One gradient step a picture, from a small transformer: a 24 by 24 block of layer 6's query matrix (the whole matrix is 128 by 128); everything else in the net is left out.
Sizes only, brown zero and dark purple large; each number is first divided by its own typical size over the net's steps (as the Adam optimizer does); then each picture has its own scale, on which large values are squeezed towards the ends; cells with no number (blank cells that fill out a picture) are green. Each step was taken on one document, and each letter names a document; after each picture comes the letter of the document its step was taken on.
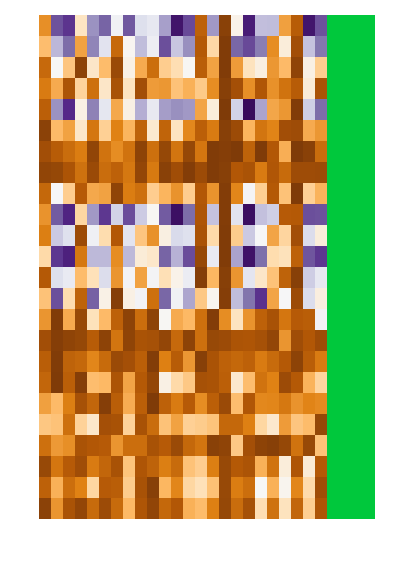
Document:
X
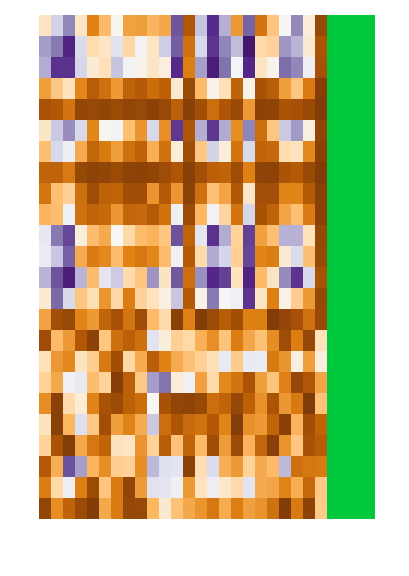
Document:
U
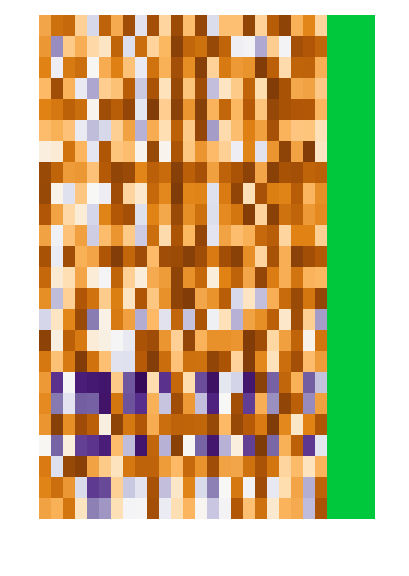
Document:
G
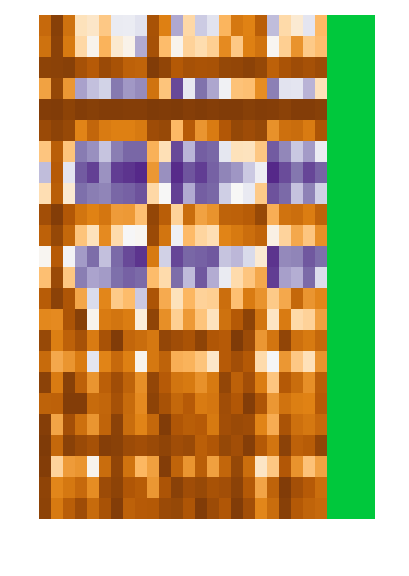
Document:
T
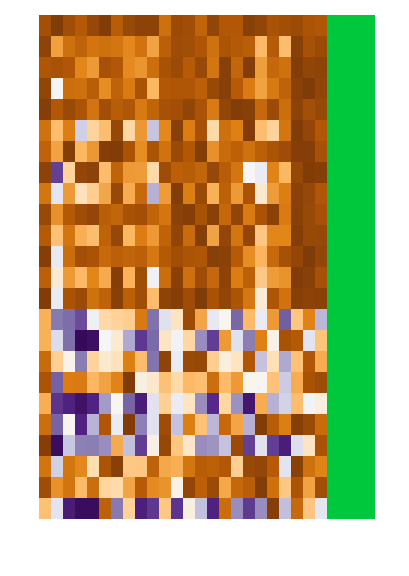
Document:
G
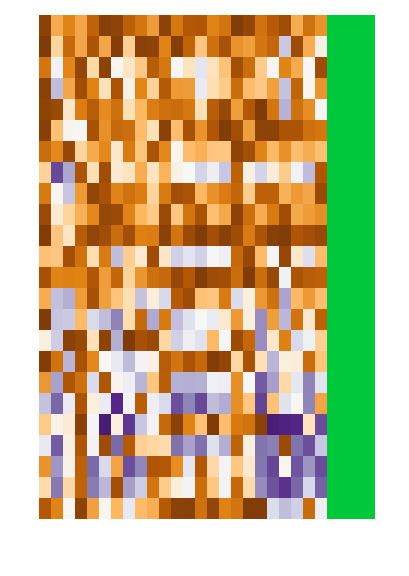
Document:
T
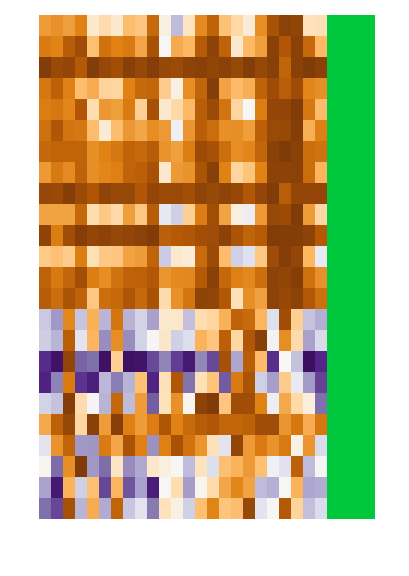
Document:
G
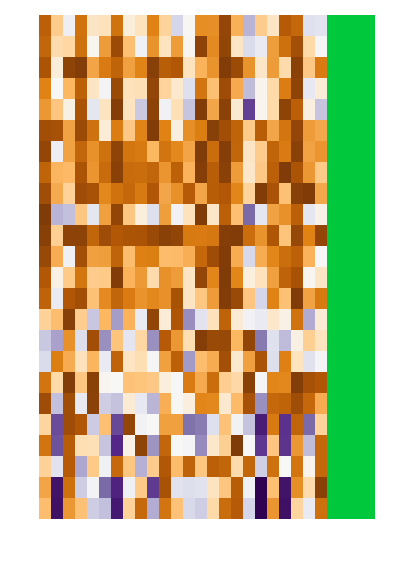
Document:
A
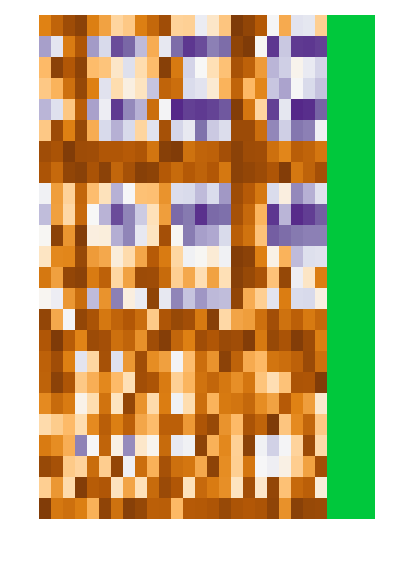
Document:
T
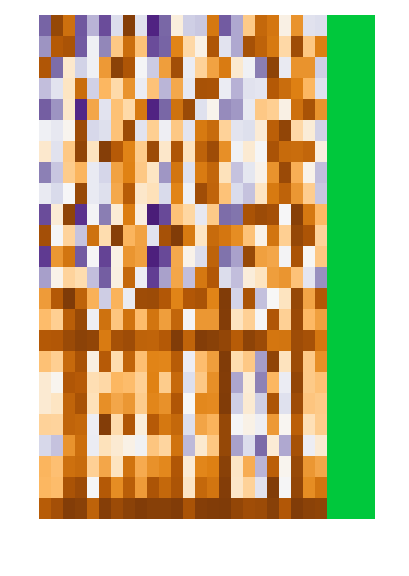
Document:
X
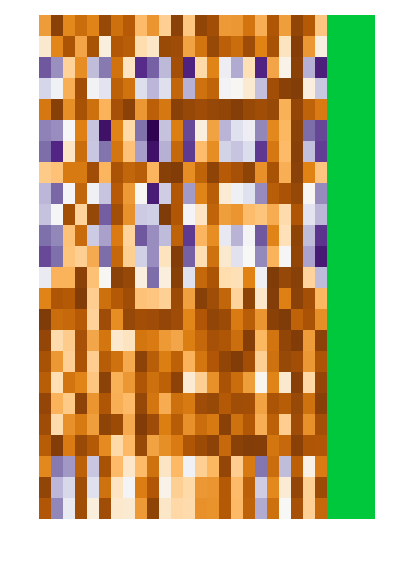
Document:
X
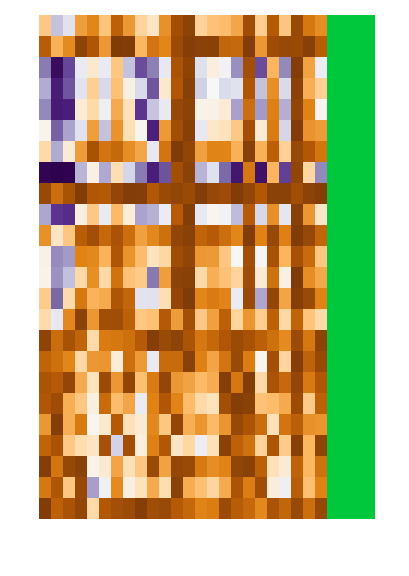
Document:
A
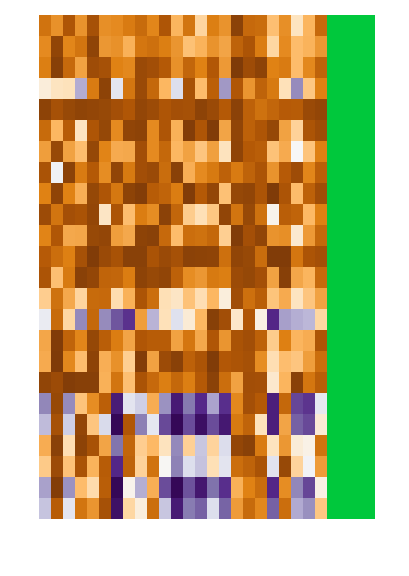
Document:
T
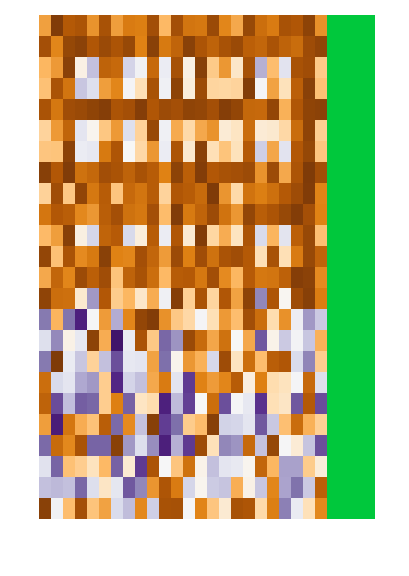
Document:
G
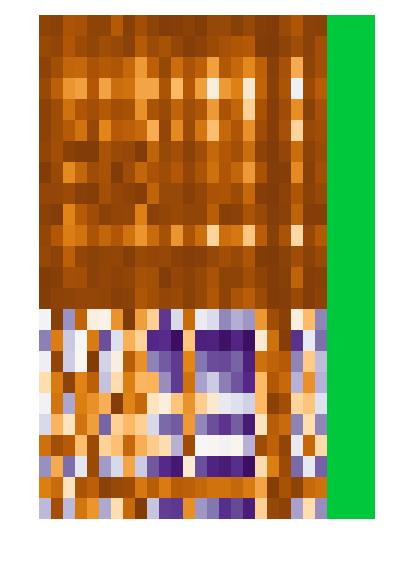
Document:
U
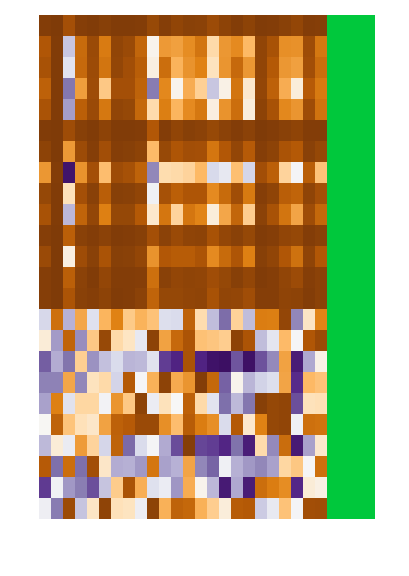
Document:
U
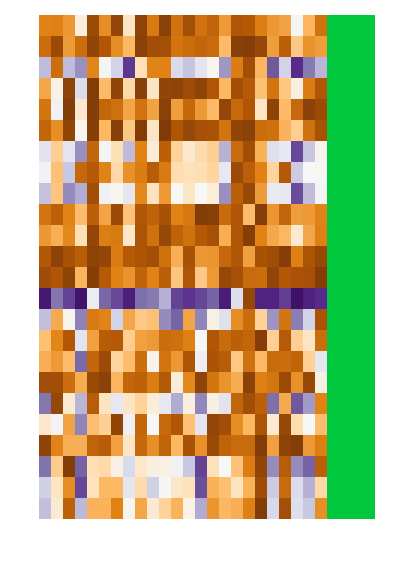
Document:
T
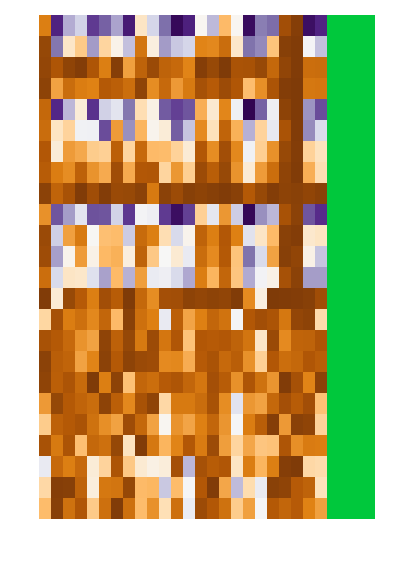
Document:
X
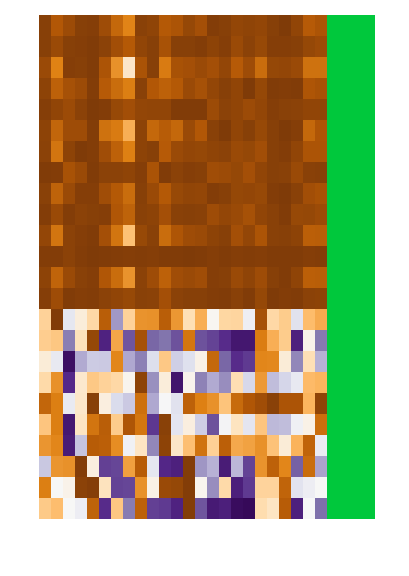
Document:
U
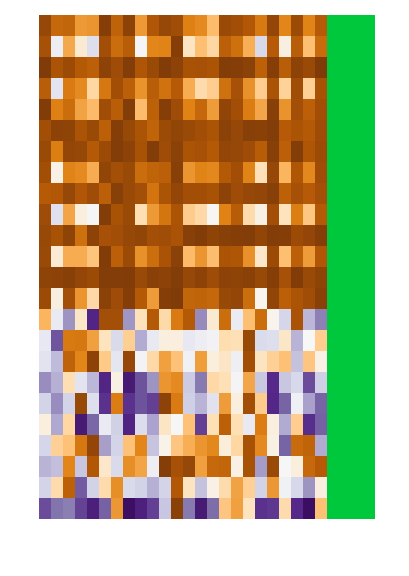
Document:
X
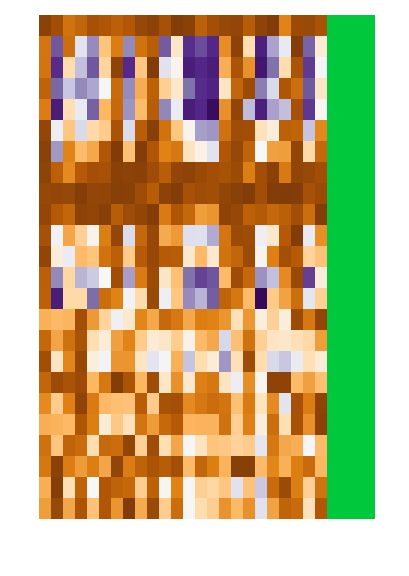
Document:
A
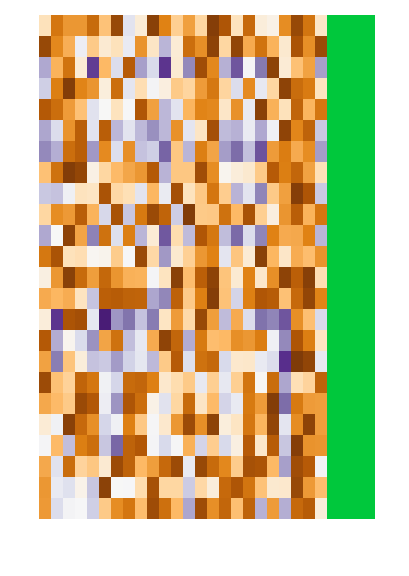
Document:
G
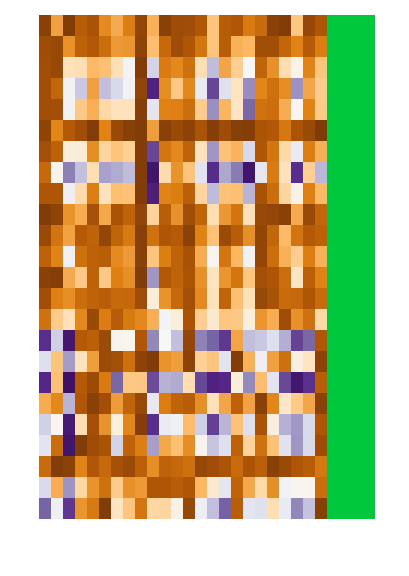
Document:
U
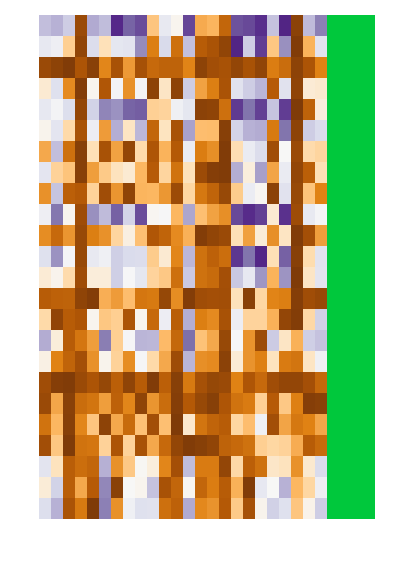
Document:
X
